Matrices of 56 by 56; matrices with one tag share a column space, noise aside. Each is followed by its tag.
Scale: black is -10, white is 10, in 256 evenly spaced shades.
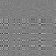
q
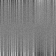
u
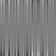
u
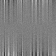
u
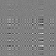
q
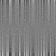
u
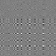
q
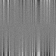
u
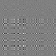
q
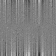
u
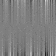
u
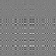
q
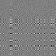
q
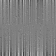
u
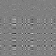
q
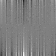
u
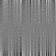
u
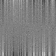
u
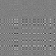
q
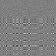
q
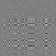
q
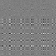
q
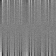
u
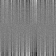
u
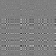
q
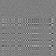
q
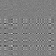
q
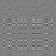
q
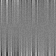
u
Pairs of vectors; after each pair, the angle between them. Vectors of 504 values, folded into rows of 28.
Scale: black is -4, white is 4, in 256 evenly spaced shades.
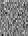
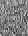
orthogonal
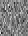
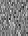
orthogonal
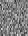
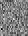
nearly opposite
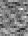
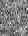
partly opposed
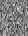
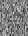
nearly parallel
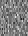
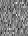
partly opposed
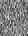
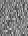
partly aligned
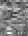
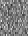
orthogonal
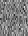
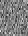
orthogonal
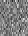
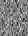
nearly opposite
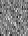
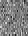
orthogonal
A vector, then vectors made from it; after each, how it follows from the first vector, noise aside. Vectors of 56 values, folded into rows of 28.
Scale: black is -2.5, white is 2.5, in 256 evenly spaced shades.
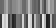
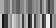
negated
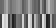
copied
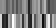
negated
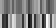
negated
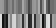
negated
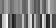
copied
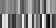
copied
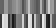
copied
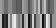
negated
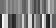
copied
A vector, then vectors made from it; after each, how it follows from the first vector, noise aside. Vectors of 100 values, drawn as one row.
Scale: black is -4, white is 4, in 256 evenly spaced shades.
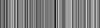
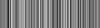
wrapped around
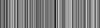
copied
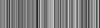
wrapped around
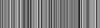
wrapped around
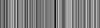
copied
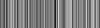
copied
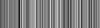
wrapped around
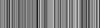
wrapped around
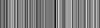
copied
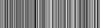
wrapped around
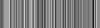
wrapped around
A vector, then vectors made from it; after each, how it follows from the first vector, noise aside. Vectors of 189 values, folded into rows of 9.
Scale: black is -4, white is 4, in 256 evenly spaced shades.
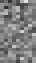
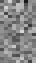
sign-scrambled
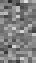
copied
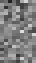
copied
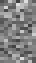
sign-scrambled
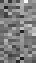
sign-scrambled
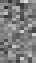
copied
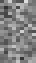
sign-scrambled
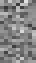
sign-scrambled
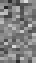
copied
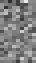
copied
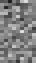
copied
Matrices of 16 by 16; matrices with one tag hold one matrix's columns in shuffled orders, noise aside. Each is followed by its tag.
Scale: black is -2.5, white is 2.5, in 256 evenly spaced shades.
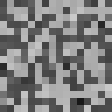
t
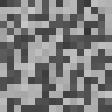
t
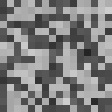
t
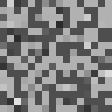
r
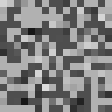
r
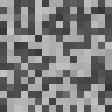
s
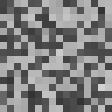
r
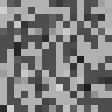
t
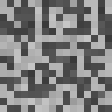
s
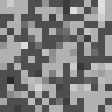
t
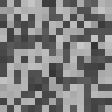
t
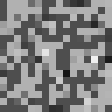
t
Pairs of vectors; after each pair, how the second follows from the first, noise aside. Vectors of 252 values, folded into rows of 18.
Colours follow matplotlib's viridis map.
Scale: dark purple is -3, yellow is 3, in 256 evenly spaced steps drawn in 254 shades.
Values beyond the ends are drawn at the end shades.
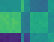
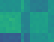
shrunk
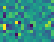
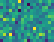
shuffled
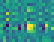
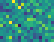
shuffled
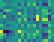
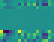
partly zeroed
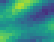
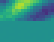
partly zeroed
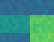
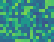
shuffled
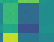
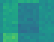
shrunk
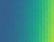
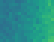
shrunk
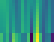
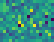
shuffled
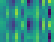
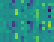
partly zeroed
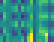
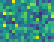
shuffled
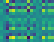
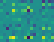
partly zeroed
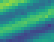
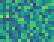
shuffled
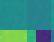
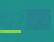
partly zeroed
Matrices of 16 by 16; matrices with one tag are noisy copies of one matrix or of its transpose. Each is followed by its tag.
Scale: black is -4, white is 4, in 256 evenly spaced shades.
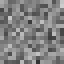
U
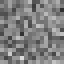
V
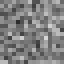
V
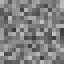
U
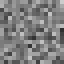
U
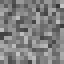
V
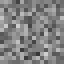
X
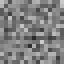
U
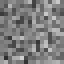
V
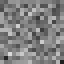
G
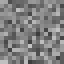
U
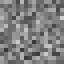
X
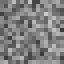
V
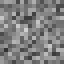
X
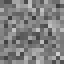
G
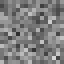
G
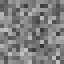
G
